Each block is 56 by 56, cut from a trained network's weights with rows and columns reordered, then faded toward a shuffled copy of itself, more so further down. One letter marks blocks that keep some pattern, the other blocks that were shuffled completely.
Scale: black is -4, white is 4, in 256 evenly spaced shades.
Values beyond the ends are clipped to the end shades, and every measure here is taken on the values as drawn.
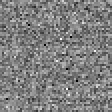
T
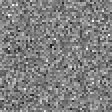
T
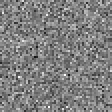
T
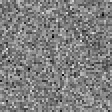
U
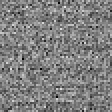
T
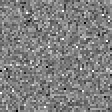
U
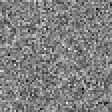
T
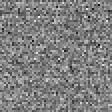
T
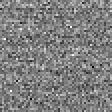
T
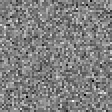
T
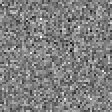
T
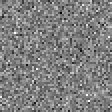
U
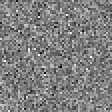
U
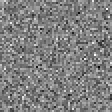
U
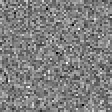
U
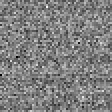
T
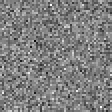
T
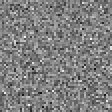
U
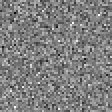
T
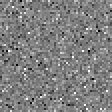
U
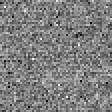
T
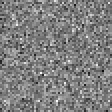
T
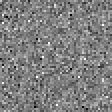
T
